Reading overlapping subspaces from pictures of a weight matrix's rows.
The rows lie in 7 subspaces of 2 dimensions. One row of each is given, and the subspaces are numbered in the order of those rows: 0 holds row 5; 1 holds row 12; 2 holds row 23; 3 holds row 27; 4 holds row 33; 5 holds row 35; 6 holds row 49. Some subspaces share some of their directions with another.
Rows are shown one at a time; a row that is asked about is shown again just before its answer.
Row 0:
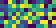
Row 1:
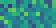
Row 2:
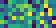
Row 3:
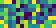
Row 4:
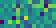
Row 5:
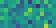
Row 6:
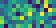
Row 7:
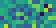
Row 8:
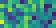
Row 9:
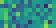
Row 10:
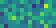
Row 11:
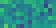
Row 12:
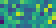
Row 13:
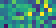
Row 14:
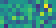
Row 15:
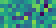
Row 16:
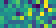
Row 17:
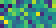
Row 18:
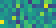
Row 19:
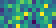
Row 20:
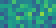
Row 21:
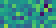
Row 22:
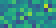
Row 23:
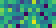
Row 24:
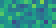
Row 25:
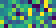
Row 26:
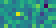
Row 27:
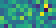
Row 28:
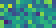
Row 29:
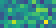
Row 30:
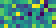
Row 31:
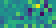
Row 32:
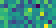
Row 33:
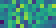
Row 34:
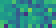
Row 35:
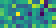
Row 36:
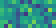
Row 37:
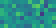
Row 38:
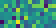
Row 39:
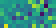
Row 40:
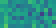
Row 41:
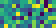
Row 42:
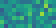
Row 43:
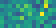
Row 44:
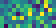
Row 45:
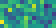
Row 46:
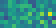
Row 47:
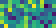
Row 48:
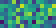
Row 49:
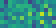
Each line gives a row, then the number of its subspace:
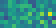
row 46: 6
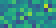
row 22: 3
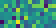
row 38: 4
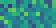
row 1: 3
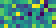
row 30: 5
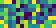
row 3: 4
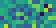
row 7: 3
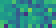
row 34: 2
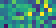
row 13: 4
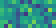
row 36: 2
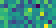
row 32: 0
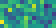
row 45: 1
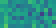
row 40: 6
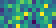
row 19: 2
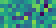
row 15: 2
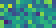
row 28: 3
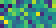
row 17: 3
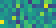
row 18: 4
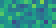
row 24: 5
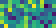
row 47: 1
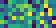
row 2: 6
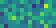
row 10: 1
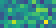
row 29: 5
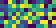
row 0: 6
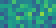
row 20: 4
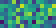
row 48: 4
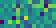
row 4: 4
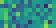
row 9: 0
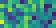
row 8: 1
